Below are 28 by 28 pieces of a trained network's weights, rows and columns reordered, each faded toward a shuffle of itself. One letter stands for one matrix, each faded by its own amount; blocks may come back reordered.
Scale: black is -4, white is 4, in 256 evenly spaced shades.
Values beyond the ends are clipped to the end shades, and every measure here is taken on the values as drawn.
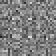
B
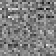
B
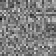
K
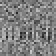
B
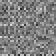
B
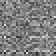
B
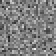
K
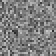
K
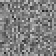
K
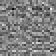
B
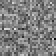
B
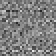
B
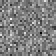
K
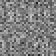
K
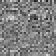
B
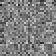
B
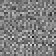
B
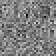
K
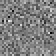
K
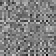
B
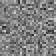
K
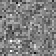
K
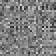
B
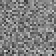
K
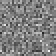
B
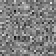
K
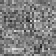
B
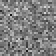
K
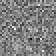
K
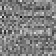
B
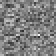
B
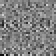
B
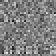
B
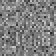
K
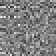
B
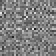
B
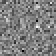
K
